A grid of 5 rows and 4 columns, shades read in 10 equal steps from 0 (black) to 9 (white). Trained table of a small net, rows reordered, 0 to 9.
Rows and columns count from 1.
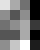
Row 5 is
5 7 9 1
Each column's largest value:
8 7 9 2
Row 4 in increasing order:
0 3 3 6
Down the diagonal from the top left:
8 3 6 0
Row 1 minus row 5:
3 -1 -5 -1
